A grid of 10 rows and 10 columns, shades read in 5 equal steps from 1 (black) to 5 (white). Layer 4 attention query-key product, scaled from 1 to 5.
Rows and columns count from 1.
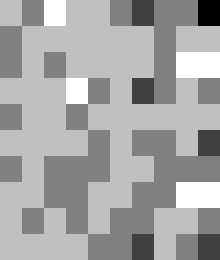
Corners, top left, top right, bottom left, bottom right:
4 1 4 2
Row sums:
32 38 39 36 38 35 33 38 35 33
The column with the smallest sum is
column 7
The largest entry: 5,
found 6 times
